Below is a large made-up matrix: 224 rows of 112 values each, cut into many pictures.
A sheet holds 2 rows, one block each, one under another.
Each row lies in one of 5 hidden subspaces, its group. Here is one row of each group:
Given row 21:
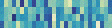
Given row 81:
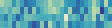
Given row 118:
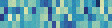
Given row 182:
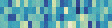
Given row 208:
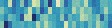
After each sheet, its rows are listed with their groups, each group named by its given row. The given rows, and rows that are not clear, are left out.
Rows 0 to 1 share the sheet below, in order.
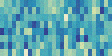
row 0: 81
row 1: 182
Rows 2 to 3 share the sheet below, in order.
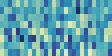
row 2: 182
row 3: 21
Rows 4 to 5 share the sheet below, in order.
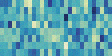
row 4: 81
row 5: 81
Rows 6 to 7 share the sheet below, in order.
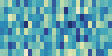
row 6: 182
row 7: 182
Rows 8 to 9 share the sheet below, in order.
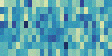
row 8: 182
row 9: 81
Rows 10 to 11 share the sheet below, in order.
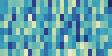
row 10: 118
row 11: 182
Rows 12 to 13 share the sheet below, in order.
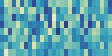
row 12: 21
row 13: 208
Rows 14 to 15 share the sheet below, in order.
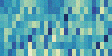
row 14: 81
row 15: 118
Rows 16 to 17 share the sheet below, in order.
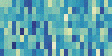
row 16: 81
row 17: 21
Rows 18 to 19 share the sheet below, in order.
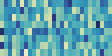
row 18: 21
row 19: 182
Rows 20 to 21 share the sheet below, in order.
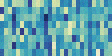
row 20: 182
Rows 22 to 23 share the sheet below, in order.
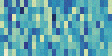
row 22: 21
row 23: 208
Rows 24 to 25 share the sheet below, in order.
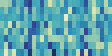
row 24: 81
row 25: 208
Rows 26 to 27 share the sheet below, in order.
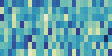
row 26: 182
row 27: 118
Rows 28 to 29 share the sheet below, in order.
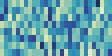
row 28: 118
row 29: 21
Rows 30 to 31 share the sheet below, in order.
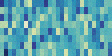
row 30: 182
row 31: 208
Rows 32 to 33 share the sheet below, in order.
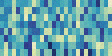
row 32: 118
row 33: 208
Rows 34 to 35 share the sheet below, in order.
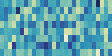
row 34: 118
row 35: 21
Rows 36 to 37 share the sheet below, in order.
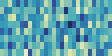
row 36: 182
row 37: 182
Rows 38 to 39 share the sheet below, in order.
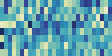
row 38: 118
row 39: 182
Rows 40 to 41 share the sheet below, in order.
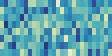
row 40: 208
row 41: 182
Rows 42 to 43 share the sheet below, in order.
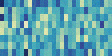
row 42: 182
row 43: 182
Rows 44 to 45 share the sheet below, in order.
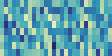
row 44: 208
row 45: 21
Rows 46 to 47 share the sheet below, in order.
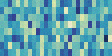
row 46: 182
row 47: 118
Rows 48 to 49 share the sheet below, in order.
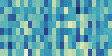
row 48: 182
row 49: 182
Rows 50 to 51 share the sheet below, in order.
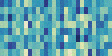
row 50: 182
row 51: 182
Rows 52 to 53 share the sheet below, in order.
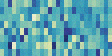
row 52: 208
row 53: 21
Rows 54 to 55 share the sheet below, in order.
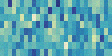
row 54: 208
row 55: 81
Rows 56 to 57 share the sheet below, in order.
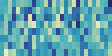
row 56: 118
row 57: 208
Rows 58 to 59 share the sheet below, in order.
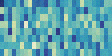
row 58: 182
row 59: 208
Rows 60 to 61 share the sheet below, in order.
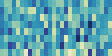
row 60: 21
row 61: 182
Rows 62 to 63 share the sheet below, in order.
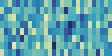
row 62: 182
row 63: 21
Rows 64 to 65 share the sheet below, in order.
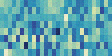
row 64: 81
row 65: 208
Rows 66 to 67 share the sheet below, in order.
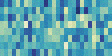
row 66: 182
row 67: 81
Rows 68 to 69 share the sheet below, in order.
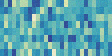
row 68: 208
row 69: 208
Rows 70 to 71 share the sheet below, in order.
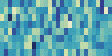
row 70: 118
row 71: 208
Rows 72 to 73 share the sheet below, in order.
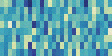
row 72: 81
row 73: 118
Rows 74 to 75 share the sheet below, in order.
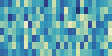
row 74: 182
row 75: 118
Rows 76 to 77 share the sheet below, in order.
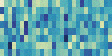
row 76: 182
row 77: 21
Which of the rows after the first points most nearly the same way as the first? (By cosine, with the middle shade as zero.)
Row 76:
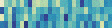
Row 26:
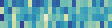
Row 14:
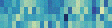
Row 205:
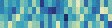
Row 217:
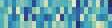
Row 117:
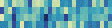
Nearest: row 117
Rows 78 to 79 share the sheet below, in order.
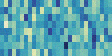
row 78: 208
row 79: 81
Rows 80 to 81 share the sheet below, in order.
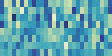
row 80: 21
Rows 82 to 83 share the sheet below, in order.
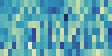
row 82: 81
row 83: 118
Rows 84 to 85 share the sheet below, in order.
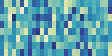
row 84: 21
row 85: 208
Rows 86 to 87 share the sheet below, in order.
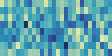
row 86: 182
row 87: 81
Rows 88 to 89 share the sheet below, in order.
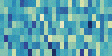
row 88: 21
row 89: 208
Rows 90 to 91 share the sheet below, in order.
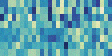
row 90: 118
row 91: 81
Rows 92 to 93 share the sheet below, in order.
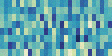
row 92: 21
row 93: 182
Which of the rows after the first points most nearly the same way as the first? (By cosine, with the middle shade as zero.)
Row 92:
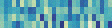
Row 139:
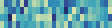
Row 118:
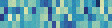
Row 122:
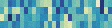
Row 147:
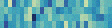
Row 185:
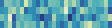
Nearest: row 139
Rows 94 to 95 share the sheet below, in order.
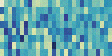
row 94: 182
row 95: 21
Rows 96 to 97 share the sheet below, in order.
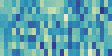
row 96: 81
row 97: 21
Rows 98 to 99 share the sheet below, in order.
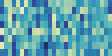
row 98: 21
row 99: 182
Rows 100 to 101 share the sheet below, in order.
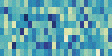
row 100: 208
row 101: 21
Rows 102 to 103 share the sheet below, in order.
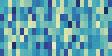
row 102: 118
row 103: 21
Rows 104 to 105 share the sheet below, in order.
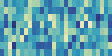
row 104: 208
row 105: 21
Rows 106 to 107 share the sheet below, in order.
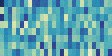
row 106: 182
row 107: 21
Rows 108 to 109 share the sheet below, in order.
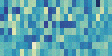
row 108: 118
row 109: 208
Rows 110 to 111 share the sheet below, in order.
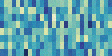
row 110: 21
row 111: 182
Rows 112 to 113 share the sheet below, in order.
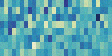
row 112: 118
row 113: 208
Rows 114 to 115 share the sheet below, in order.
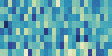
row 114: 208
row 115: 182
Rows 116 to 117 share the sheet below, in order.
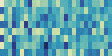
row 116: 182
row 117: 182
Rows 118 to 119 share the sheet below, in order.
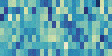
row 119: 81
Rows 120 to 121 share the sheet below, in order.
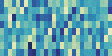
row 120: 21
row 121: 118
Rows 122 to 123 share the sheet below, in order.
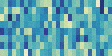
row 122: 118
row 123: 182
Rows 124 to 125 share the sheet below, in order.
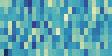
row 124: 81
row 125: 208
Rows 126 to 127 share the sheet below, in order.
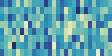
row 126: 182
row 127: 21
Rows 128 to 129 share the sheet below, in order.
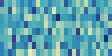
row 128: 118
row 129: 118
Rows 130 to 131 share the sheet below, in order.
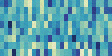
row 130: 81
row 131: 208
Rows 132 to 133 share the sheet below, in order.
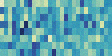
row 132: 182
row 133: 208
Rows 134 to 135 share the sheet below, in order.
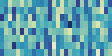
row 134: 118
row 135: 21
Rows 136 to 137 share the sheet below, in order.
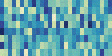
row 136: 21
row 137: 182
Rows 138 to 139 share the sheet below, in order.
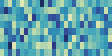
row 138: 208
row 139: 21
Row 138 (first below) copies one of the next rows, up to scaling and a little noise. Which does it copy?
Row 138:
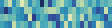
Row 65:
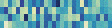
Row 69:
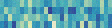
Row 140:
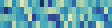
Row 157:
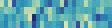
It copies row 140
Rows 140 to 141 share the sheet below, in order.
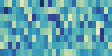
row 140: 208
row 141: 118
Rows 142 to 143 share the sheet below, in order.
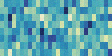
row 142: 21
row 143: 81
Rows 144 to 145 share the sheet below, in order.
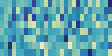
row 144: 118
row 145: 21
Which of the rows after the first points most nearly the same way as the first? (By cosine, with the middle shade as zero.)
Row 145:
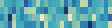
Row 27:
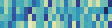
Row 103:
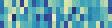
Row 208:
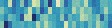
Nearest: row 208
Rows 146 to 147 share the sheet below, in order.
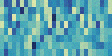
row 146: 21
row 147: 208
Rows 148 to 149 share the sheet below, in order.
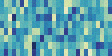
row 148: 21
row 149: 208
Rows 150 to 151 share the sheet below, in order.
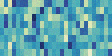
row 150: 208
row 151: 21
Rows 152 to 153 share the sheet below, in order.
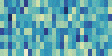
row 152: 21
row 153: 182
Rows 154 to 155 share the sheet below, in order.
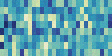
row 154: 208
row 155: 182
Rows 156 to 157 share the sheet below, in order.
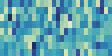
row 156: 118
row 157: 208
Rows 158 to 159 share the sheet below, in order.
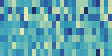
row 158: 118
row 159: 21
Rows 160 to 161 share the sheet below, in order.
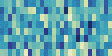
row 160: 21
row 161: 182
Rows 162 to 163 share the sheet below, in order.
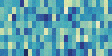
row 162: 21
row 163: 182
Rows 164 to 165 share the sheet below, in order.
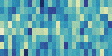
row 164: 81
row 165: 182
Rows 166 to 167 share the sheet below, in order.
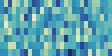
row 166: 208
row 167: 182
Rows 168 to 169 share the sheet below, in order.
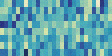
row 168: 118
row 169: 182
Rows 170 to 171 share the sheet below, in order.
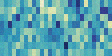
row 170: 81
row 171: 81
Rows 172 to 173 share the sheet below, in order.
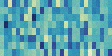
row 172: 208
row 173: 21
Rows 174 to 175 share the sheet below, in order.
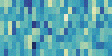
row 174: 81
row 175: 208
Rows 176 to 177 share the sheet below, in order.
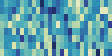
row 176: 81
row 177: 21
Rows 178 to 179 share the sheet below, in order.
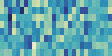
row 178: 21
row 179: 208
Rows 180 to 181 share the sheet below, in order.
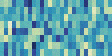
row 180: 81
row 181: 208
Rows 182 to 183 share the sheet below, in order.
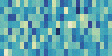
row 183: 208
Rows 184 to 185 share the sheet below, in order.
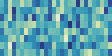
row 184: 118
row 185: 21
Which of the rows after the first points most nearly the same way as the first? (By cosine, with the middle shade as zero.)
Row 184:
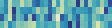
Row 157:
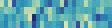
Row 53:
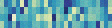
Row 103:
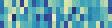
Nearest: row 103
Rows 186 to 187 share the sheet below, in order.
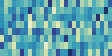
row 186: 118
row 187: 182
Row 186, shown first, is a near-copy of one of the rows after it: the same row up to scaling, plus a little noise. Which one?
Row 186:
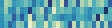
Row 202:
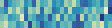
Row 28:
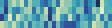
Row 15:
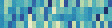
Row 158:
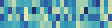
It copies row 15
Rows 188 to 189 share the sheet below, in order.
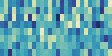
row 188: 118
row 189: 81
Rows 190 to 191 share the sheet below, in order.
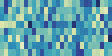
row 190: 118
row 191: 118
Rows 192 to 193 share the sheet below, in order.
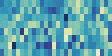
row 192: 81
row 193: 21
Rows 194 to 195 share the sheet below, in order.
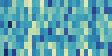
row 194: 81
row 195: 208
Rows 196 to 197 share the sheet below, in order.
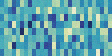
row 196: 208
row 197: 21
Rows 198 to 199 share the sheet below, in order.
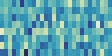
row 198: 21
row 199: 182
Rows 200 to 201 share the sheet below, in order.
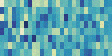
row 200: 182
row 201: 208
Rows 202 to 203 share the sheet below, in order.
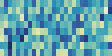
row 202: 118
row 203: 21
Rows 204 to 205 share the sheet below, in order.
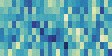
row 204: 81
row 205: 81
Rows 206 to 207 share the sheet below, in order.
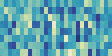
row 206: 208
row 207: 182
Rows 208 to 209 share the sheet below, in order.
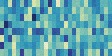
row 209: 182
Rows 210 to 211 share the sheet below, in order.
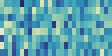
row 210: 208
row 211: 182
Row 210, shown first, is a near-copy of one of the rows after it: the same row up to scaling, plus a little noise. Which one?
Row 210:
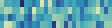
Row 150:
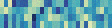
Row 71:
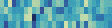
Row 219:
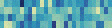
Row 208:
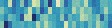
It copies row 219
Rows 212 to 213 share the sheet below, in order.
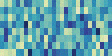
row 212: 182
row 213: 118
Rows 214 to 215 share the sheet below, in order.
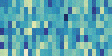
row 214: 81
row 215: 182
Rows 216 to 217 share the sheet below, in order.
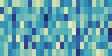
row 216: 182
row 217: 118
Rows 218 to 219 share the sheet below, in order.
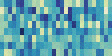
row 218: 21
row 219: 208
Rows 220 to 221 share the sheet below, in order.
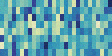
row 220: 118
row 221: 182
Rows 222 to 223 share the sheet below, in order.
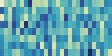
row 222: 182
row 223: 21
